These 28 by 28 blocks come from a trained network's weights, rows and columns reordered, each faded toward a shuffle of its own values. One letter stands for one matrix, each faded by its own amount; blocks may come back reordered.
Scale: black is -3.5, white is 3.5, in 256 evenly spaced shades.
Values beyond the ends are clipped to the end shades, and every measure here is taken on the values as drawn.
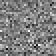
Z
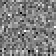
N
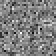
N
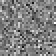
N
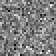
N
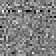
Z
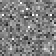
Z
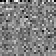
Z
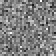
N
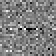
Z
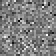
N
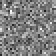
N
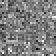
Z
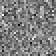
N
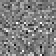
Z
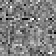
Z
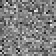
N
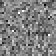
N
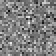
N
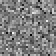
N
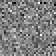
Z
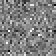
Z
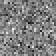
N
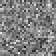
N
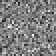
N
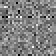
Z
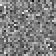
N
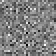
Z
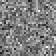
N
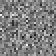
Z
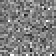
Z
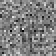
Z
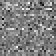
Z
